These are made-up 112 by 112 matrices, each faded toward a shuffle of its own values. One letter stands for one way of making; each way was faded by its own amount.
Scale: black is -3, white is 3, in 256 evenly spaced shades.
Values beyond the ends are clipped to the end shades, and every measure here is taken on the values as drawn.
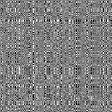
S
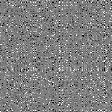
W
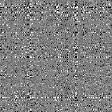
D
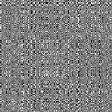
S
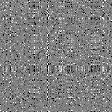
W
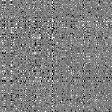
D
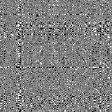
D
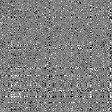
D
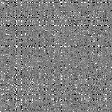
D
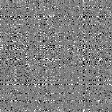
D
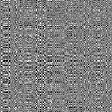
S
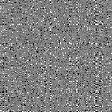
W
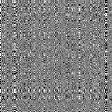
S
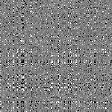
D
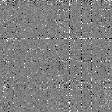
D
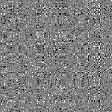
W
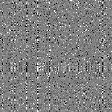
W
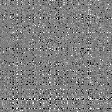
D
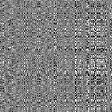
S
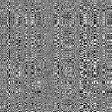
S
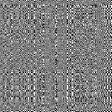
S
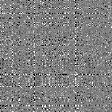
D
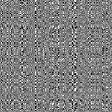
S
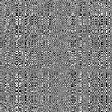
S
